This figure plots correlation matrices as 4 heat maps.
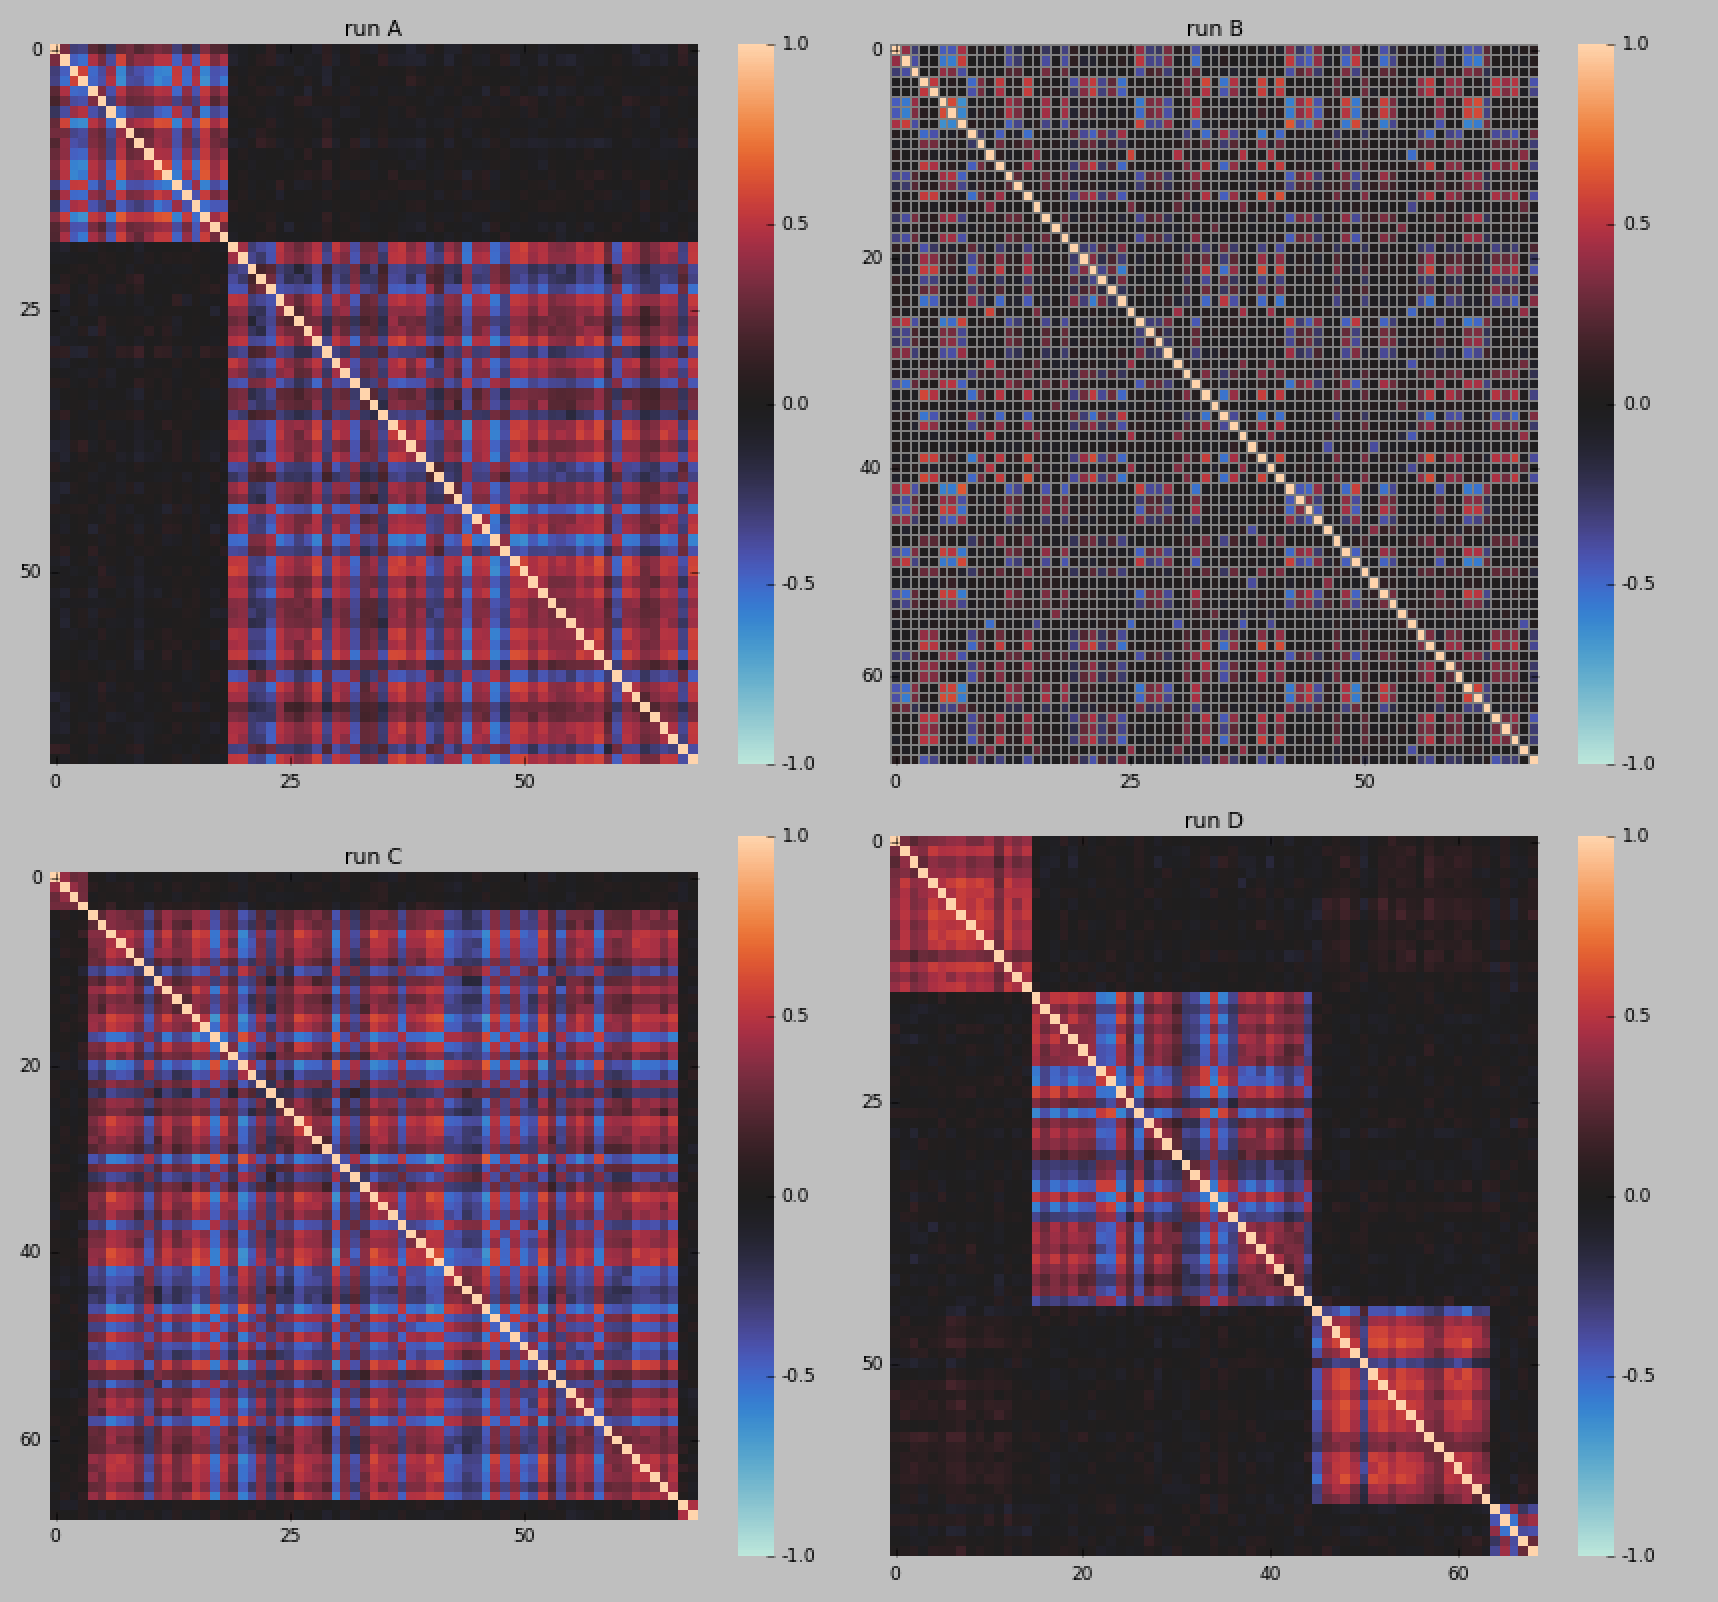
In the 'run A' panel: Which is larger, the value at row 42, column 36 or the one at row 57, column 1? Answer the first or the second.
the first
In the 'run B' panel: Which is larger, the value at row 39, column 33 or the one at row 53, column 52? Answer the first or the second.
the first
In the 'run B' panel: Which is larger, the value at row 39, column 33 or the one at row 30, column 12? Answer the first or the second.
the first
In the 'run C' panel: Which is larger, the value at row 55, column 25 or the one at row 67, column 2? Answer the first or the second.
the first
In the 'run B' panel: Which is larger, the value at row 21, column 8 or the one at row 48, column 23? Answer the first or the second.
the second
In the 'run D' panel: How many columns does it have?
69
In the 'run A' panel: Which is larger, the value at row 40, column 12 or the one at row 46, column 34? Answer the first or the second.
the second
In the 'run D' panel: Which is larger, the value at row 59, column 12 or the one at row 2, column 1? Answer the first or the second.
the second
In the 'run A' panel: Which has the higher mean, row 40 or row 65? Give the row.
65
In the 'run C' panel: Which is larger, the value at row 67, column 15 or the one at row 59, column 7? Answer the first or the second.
the second
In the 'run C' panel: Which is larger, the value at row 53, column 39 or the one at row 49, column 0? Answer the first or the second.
the first
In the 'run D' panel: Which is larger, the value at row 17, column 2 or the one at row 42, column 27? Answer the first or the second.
the second
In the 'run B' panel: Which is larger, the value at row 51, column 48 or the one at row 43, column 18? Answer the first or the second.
the second
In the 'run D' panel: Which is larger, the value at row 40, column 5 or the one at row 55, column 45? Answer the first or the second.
the first
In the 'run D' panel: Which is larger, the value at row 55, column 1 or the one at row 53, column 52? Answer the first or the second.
the second
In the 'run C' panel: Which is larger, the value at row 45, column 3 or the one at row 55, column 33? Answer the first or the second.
the second
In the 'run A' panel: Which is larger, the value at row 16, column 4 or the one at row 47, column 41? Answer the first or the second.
the first
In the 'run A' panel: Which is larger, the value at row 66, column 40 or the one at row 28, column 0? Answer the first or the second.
the second
